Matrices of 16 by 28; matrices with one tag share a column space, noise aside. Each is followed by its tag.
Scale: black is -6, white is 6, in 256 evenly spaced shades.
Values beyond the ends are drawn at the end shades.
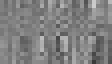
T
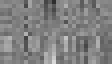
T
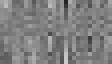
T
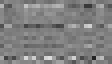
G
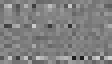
G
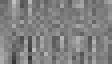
T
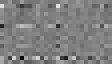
G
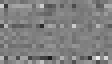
G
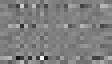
G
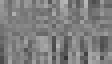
T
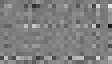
G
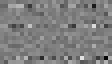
G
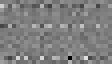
G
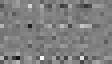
G
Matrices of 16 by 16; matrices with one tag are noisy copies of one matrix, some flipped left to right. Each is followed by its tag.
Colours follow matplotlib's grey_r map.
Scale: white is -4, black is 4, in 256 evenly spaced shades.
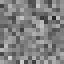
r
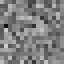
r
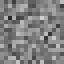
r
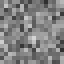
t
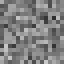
r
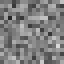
r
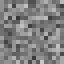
r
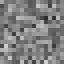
r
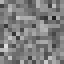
r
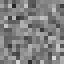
r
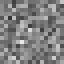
r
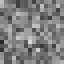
t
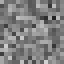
r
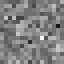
r
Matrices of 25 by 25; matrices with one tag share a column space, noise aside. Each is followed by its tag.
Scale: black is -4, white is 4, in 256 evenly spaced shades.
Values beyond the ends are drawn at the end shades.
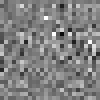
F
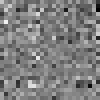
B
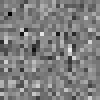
F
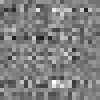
B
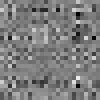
B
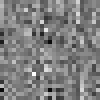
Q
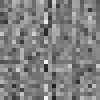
Q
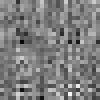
Q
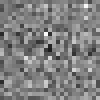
F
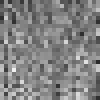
Q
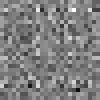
B
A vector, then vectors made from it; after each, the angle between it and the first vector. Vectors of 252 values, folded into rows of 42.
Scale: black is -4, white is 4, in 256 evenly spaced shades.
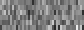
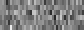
orthogonal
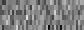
partly opposed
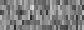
partly opposed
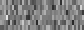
partly aligned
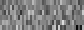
nearly opposite
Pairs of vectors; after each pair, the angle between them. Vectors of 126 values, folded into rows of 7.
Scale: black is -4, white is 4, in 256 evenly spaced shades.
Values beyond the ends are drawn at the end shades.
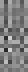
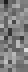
partly aligned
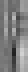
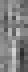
nearly opposite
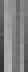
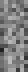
partly aligned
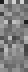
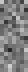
partly opposed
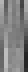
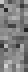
partly aligned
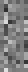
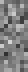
partly aligned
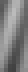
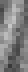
nearly parallel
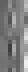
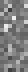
orthogonal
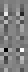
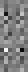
nearly opposite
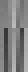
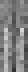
nearly opposite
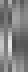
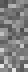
orthogonal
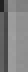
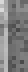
nearly opposite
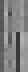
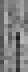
nearly parallel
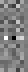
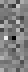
nearly parallel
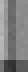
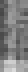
nearly opposite
